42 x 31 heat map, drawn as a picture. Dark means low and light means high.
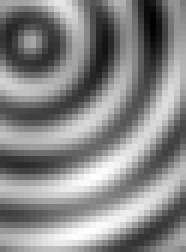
Rings spread out from the top left. Overall the values sit about 50% of the way up the scale. The bottom middle is the ninth with the highest average.
